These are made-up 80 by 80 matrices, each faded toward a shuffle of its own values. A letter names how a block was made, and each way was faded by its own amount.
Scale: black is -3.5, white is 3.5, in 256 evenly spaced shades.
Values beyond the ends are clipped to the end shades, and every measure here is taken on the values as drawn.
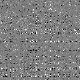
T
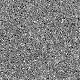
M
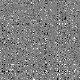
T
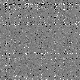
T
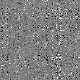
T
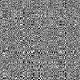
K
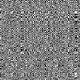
K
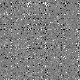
T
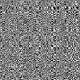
K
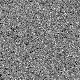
M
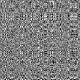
K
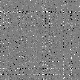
T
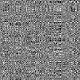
K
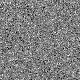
M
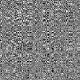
K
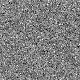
M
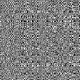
K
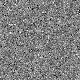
M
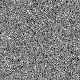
M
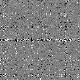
T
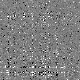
T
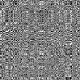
K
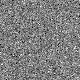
M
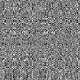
K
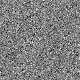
M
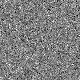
M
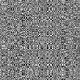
K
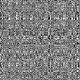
K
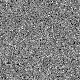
M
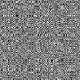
K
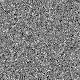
M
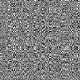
K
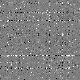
T
